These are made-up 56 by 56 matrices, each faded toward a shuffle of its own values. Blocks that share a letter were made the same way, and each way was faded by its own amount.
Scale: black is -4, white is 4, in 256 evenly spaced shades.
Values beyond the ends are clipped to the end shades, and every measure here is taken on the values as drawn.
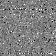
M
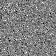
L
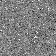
L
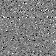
M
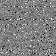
M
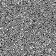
L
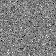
L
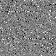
M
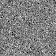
L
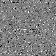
M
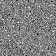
L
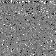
M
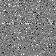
M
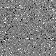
M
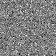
L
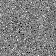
L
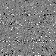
M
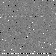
M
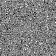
L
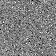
L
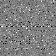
M
